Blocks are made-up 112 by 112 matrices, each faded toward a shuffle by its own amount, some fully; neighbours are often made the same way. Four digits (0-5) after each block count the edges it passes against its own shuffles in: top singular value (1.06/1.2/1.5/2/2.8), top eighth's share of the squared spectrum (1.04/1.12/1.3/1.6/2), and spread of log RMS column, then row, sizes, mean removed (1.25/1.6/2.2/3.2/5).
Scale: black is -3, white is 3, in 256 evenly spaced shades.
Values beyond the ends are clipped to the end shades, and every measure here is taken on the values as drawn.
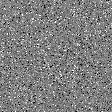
0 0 0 0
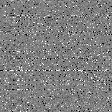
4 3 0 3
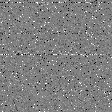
3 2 0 1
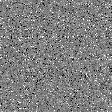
3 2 1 1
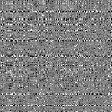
5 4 3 4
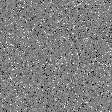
0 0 0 0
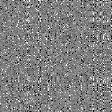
4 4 3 2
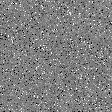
0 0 0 0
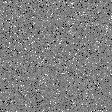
0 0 0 0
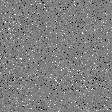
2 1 0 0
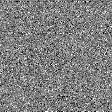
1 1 0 2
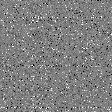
2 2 1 2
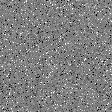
0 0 0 0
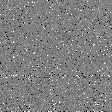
2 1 0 1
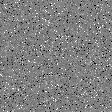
0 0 0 0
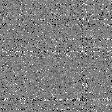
2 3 2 3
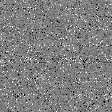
1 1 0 2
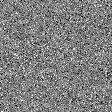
1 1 0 0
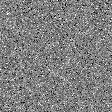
0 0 0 0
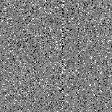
4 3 2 1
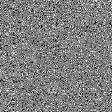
3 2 2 1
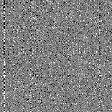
4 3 2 1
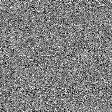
0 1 0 2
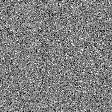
0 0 0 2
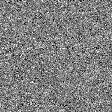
0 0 0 2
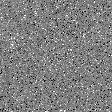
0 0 0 1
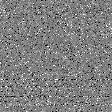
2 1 0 2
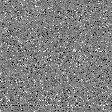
1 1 0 2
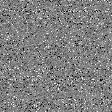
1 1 0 2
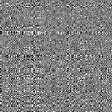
5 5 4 4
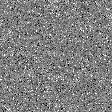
2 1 0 0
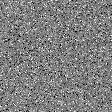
1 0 0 0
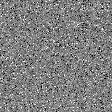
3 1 0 0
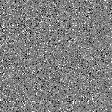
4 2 1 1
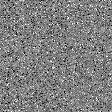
3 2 0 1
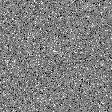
2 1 0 0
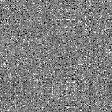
4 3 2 2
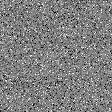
2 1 0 0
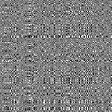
5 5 4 4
